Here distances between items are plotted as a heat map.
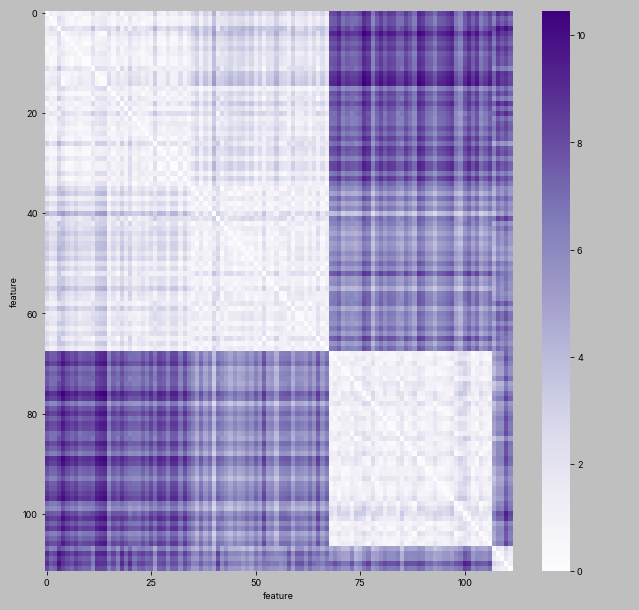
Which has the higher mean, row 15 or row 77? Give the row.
77
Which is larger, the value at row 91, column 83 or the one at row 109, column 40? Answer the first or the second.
the second
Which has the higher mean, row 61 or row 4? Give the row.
4
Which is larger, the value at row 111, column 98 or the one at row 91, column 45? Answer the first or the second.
the first
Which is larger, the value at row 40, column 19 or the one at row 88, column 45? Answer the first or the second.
the second
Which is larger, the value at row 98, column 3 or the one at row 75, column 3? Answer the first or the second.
the second
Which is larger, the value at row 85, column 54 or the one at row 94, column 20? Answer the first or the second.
the second
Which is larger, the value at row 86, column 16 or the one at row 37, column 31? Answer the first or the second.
the first
